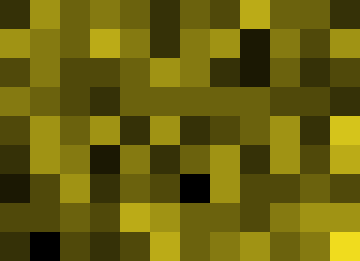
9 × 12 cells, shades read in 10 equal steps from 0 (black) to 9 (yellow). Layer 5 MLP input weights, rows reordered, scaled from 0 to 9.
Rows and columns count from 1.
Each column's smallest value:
1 0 3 1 2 2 0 2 1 3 2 2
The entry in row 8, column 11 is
6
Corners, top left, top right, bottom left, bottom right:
2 2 2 9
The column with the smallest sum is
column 1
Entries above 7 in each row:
0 0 0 0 1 0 0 0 1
